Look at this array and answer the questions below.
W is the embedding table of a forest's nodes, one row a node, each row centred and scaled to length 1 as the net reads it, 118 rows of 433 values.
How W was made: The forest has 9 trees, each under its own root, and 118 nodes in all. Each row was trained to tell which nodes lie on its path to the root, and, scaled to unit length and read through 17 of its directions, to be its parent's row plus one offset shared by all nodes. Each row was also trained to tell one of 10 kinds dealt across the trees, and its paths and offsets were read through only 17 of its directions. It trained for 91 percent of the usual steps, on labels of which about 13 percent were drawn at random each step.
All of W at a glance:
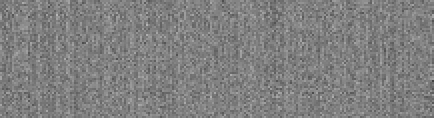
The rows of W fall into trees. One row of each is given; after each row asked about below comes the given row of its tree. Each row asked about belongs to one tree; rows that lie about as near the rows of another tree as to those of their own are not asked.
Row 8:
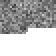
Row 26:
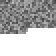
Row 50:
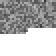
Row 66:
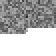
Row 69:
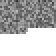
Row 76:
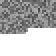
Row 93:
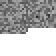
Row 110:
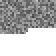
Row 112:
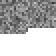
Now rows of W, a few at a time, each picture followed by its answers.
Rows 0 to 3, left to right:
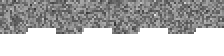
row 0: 112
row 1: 50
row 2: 76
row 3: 110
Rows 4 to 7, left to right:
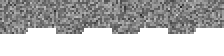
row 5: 66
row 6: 50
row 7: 110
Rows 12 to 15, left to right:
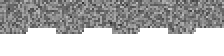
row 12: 69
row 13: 26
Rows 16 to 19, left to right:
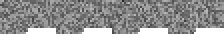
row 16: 76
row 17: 8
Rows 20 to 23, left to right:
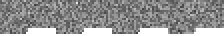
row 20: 69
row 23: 76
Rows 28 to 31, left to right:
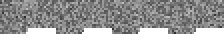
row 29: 50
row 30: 69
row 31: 76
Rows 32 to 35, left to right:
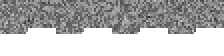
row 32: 76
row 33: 112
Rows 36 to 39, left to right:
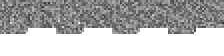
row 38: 26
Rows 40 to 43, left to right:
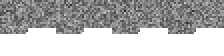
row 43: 110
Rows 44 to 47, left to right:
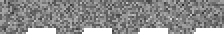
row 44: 50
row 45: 8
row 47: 26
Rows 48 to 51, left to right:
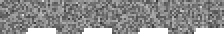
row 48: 76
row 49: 69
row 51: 69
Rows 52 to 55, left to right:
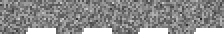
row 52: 50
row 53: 66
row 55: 69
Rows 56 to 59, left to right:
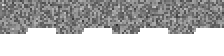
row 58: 66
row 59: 66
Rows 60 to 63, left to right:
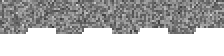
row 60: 69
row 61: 93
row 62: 69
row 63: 8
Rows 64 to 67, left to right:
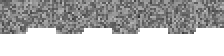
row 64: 76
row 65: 69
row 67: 69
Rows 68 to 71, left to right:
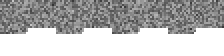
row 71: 76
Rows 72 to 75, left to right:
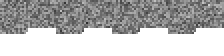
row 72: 76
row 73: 50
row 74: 93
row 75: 66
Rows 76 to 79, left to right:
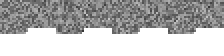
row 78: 66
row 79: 50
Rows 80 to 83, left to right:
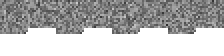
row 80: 69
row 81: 50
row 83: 8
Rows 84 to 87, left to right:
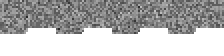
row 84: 66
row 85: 76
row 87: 76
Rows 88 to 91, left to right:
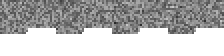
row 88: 50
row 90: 50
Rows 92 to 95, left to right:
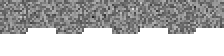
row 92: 93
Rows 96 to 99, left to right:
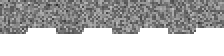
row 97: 110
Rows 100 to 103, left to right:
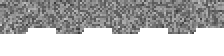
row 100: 8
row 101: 76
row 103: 69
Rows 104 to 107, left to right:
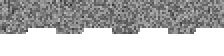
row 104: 50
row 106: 110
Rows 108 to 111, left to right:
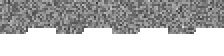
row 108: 93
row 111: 8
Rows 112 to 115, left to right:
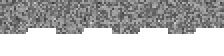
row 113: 50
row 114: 66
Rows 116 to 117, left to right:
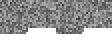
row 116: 110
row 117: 8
